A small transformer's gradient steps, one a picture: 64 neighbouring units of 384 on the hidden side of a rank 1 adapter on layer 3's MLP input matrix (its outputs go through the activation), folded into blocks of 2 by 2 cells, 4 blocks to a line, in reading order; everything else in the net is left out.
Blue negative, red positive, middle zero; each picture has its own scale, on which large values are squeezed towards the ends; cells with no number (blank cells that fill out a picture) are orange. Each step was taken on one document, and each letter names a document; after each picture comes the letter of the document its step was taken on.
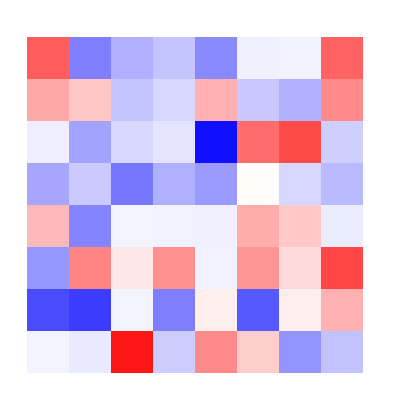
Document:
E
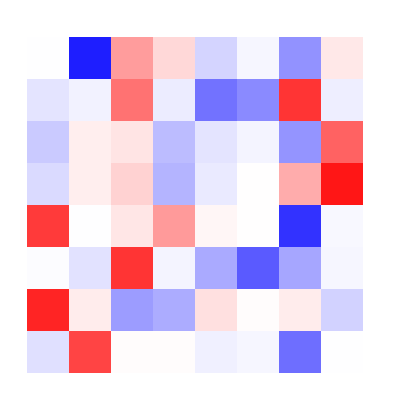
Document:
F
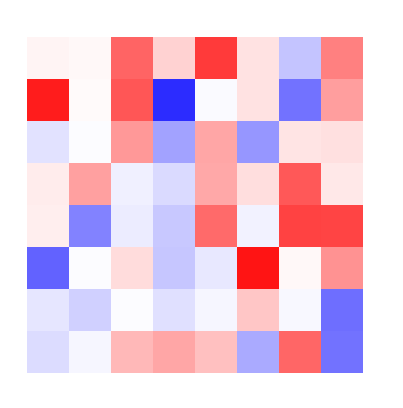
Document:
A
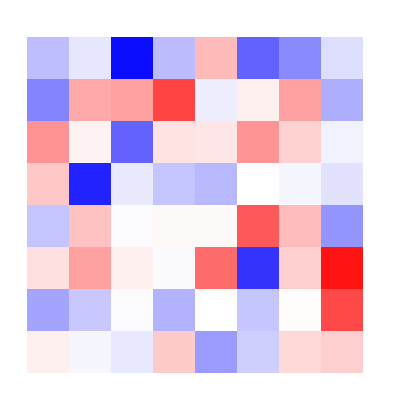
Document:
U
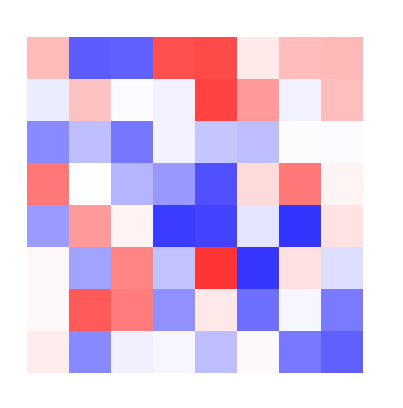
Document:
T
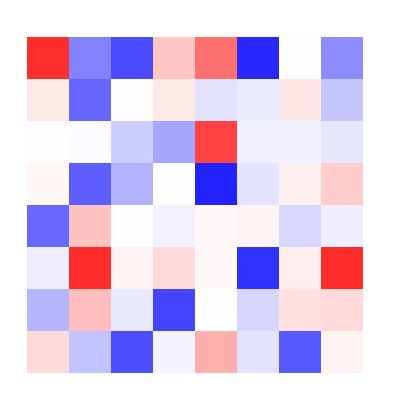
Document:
E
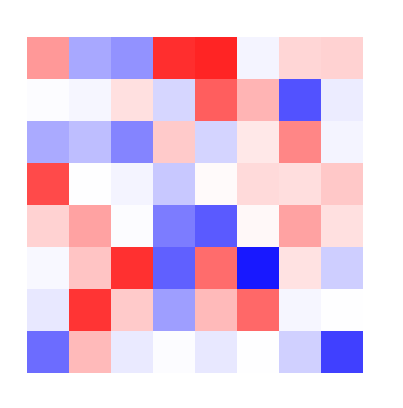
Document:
T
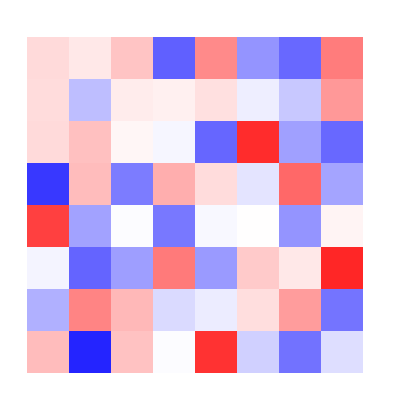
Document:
E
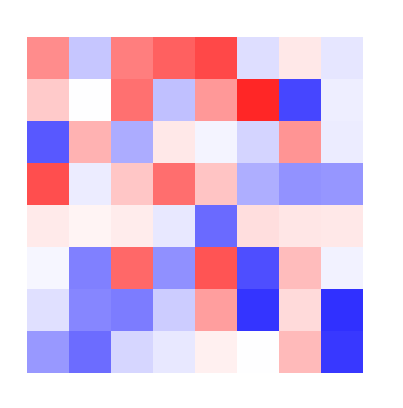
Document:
T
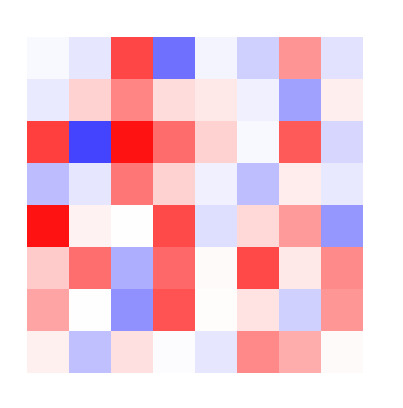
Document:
F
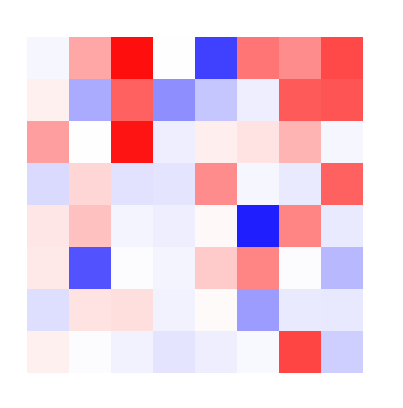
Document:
U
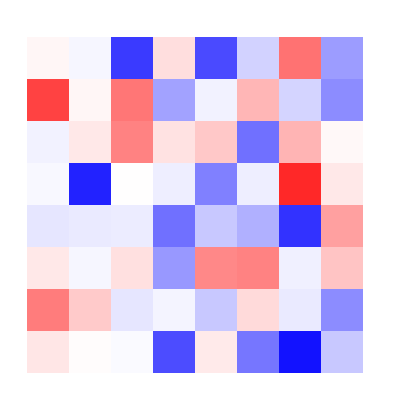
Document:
A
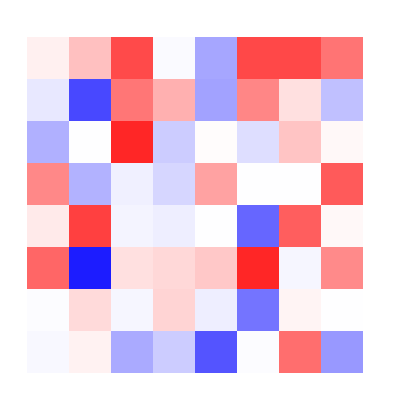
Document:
U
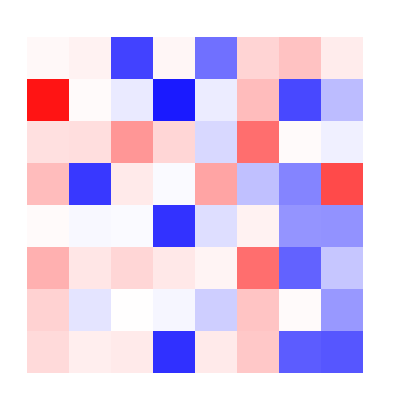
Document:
A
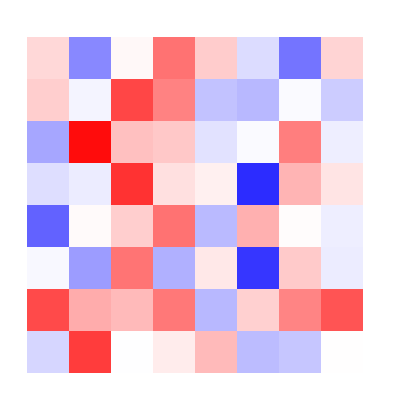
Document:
F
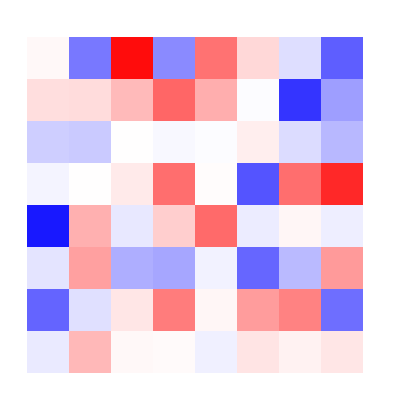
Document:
F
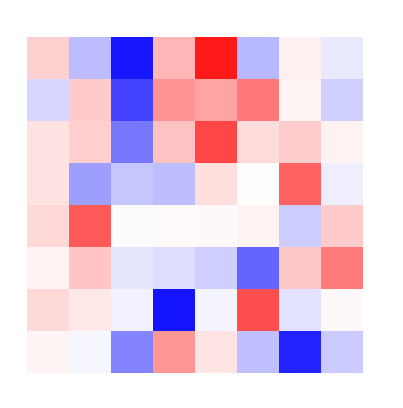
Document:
E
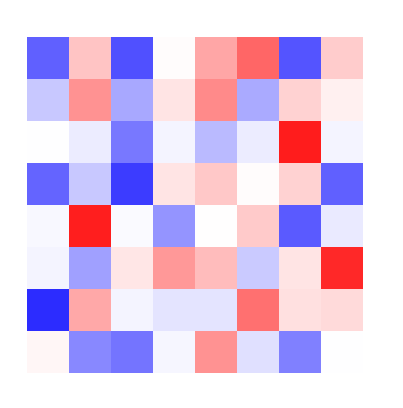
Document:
E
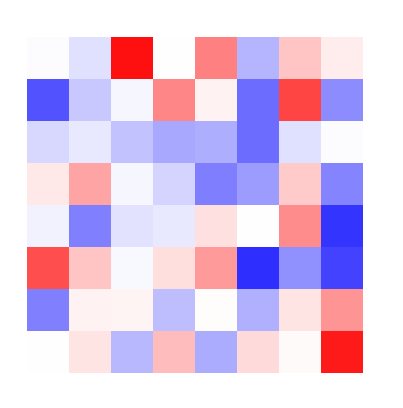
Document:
A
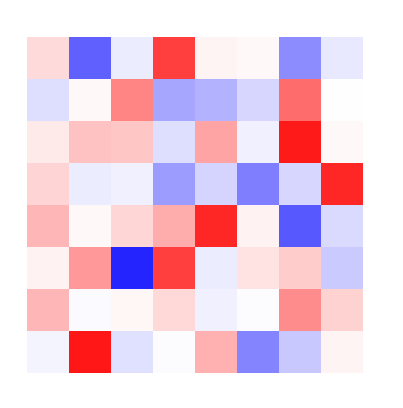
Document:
F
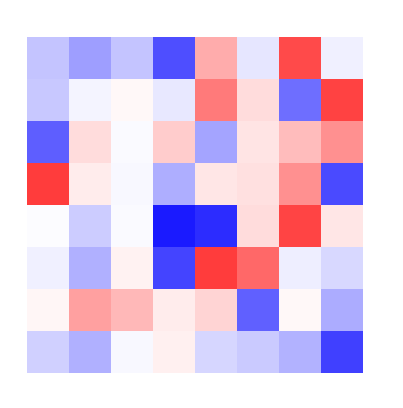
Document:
T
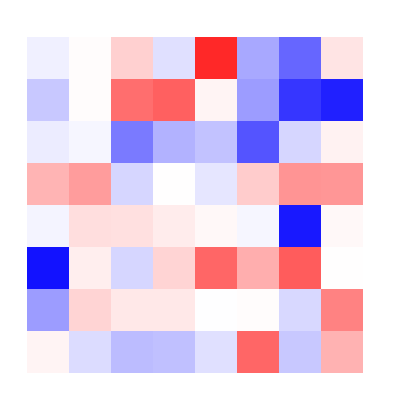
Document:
A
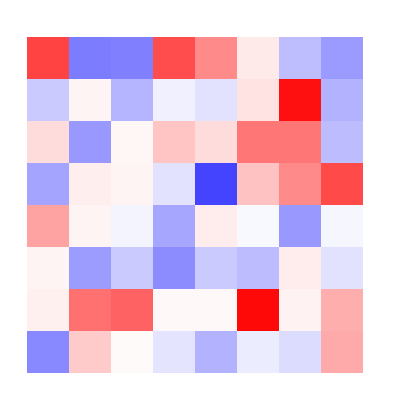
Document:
T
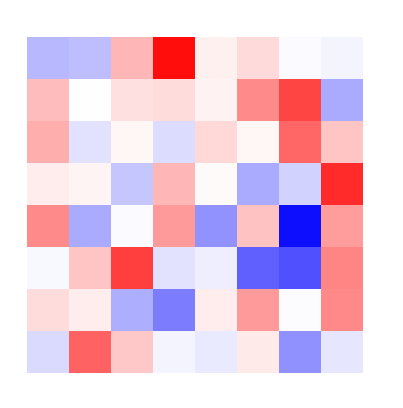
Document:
F
